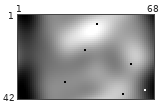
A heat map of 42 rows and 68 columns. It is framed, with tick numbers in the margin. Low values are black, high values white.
Ninth with the lowest average: bottom left. Average level on the scale: 50%. Stripes: none. Lone odd cells: 6, 1 higher and 5 lower than their neighbours. Ninth with the highest average: top middle.
